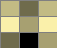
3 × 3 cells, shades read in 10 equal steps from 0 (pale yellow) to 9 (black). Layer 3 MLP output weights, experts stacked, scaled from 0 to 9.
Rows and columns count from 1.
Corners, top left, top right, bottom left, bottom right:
2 2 5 3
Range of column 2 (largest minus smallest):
6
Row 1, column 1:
2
